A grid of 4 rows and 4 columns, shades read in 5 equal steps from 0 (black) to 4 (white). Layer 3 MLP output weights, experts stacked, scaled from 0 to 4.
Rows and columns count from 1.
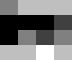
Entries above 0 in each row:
4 1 3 4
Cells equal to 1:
2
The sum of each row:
11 1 5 13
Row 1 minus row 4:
-1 0 -1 0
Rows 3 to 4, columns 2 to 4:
2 1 2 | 3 4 3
